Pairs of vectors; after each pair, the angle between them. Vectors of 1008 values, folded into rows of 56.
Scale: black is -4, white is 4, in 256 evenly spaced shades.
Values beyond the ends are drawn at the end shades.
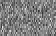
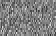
nearly parallel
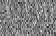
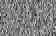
partly aligned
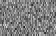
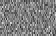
partly opposed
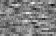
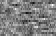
nearly opposite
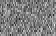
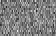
orthogonal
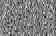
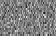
nearly opposite
